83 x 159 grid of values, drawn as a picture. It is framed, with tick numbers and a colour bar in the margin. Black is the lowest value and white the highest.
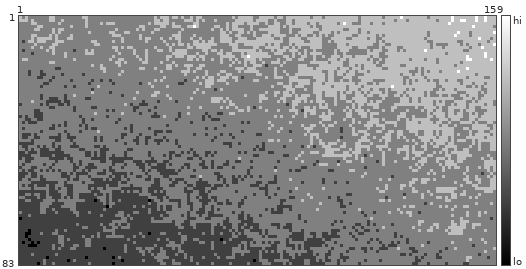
Overall the values sit about 50% of the way up the scale. The bottom left is the ninth with the lowest average. No regular stripes run through it. No row or column stands out. Values rise toward the top right.
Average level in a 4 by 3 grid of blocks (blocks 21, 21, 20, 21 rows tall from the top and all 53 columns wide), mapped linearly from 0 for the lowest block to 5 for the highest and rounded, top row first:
3 4 5
2 3 4
1 2 3
0 1 2
